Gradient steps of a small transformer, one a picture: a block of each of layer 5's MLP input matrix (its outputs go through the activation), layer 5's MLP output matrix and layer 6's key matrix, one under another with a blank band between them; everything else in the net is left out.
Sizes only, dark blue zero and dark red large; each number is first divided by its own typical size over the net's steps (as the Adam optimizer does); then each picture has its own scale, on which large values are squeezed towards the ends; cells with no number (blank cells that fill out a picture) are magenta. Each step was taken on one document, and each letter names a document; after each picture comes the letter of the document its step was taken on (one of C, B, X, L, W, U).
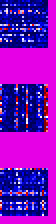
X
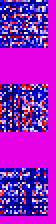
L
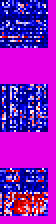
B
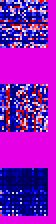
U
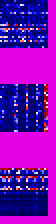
X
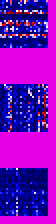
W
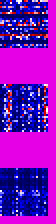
W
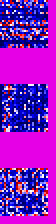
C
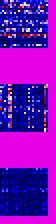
W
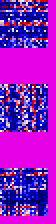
U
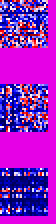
U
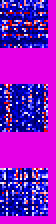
W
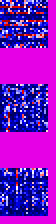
C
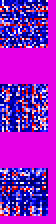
U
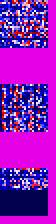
B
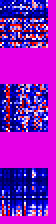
U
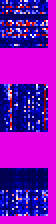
W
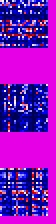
C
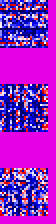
L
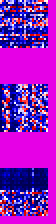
U
